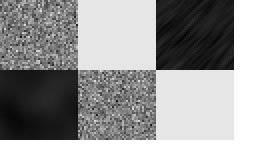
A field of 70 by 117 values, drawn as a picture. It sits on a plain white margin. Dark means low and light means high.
The table splits into 2 rows of 3 panels. Panel 1,1: middling, fine-grained, strong in contrast. Panel 1,2: very high, flat. Panel 1,3: very low, slanting up to the right, faint in contrast. Panel 2,1: very low, smooth, faint in contrast. Panel 2,2: middling, fine-grained, strong in contrast. Panel 2,3: very high, flat.
